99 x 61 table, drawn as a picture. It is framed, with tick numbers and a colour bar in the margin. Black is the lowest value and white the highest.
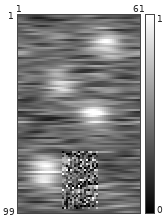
Mirror symmetry: none. Slope: none. Odd patch: rougher, in the bottom middle. Roughest part: bottom middle. Bumps: four.
